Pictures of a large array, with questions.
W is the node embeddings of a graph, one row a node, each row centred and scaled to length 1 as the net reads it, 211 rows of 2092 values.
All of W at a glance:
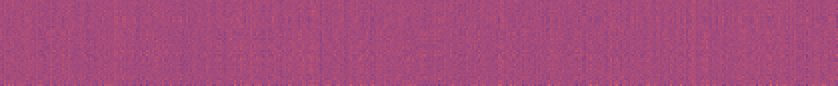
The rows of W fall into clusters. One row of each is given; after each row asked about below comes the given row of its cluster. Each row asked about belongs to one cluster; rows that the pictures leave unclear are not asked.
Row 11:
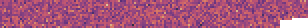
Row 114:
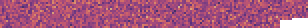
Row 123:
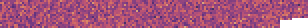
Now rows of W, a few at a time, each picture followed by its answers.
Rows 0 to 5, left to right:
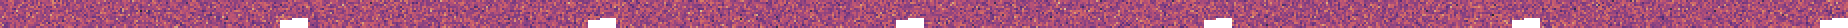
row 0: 114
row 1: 114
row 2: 123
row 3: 11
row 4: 123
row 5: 114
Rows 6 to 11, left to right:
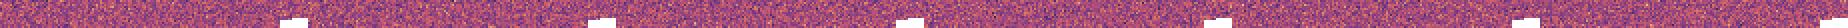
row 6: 123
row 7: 123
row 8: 11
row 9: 114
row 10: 123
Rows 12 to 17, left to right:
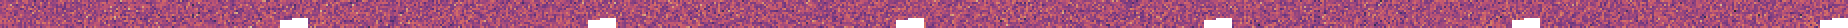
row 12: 123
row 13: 11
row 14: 114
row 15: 114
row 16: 11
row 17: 123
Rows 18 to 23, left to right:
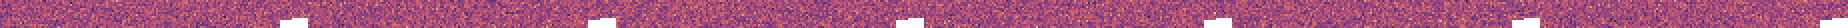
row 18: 11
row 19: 123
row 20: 114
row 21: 11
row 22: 114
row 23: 123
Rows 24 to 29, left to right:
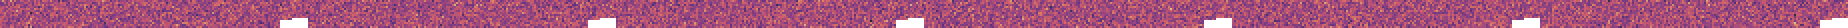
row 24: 114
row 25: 11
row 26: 11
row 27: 123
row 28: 123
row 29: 11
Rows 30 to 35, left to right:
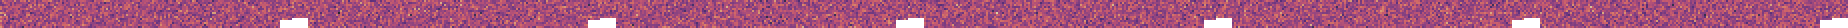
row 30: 114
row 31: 114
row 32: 123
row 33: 123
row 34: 11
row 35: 123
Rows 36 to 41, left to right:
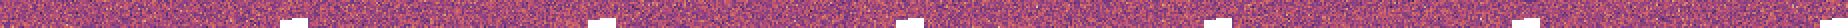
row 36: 114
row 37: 11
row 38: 123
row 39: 123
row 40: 11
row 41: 114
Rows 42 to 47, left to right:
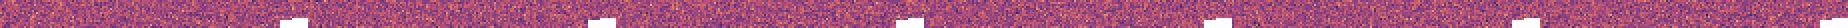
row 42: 114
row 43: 123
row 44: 114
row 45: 11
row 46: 11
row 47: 114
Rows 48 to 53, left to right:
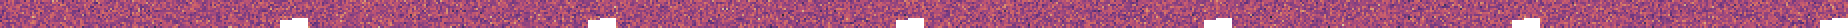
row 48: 114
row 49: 114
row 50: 114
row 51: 114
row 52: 11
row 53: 114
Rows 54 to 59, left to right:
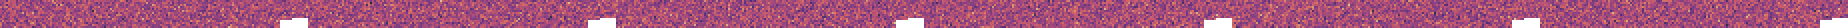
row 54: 114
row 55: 114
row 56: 11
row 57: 11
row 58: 114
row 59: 123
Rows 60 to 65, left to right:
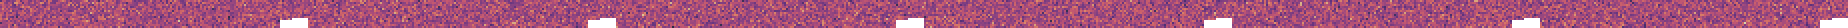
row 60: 123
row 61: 114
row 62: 114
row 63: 11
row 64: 123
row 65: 114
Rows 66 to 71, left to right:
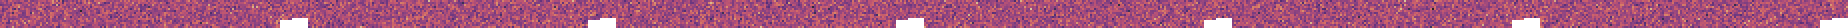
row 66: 114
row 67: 123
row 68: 123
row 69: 114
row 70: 11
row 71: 114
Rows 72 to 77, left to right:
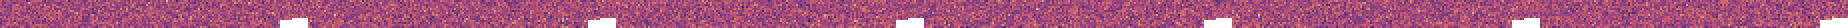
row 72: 11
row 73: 114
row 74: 123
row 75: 11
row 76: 114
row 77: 11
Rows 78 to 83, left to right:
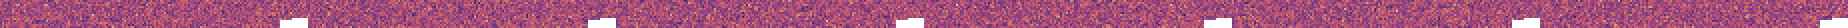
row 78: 11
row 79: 123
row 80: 11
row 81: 123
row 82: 11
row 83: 123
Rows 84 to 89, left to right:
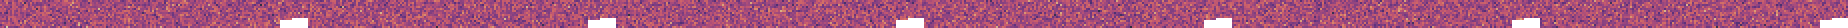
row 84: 11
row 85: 123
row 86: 11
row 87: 114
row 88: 11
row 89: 11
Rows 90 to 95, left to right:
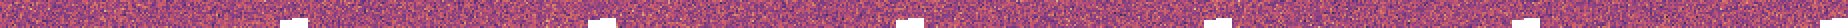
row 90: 123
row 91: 123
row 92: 114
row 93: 114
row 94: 11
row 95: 11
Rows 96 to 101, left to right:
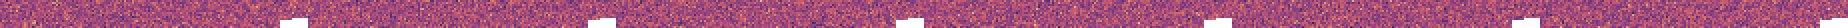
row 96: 114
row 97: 11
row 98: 11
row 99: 11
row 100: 123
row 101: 11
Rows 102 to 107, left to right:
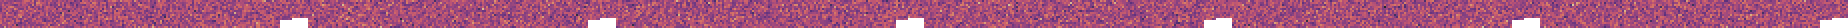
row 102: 123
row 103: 114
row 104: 123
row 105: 114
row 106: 123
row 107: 123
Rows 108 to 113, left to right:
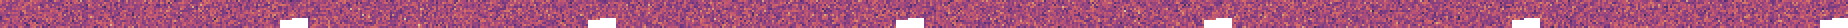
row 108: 11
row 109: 11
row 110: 123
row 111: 11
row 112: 114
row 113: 123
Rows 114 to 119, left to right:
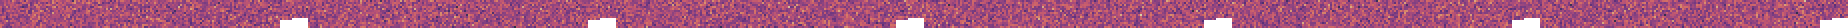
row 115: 114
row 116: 114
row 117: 123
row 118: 123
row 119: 123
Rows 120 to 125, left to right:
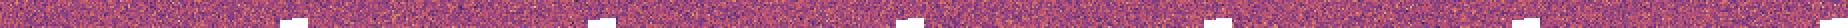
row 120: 123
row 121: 123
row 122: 11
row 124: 114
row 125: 11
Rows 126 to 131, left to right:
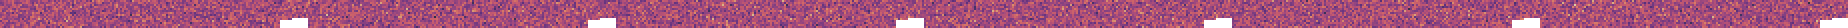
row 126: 114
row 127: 11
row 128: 11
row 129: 11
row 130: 11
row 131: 114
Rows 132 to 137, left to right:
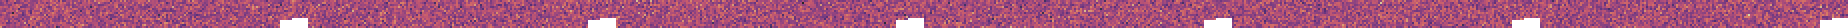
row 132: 114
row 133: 123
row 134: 114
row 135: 11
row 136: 11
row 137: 123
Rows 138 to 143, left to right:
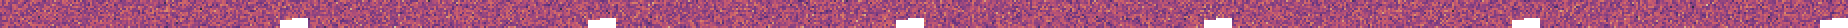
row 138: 11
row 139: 11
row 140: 123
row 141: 123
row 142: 11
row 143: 123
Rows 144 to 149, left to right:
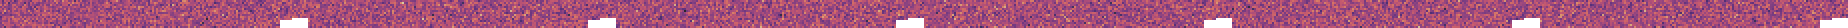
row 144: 11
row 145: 123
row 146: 123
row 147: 114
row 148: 123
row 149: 123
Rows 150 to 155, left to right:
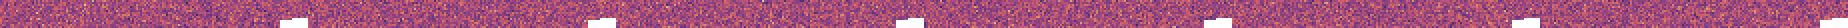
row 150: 114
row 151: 114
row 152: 123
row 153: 123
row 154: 123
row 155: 11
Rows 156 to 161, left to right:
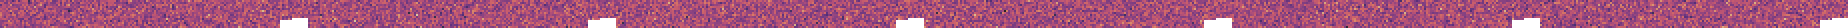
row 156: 123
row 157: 11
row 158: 114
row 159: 114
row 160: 123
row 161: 123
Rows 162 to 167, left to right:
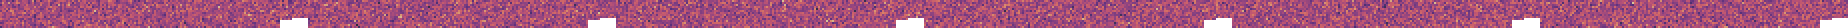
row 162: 123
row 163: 11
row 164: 11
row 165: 114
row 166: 123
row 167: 123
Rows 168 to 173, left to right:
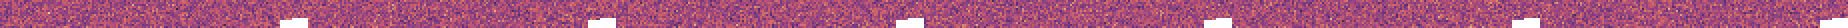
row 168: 11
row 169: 114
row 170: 11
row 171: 11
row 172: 123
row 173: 123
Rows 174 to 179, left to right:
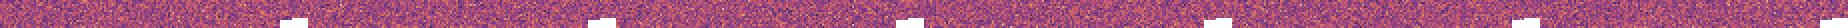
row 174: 123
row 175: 123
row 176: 114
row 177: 11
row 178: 123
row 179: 123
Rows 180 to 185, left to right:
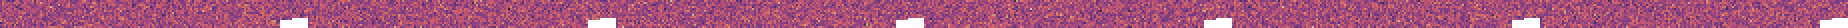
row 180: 123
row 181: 11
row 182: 11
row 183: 114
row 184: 123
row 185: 11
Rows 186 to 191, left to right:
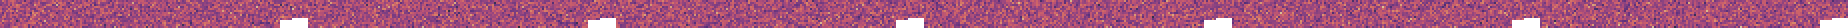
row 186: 114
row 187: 114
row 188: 114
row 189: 123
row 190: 11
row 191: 11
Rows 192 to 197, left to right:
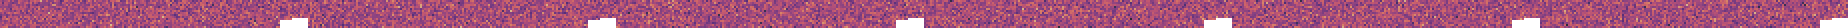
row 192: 11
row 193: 123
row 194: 114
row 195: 11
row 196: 11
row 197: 11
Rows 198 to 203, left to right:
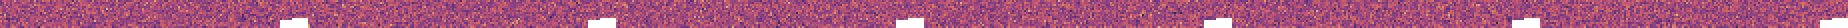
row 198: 114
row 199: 114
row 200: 123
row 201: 123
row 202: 123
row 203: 114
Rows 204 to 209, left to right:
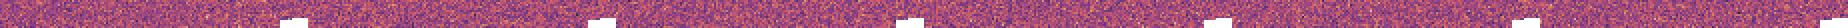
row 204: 123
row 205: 114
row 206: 123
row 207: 11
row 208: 114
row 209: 123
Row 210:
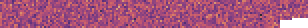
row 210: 123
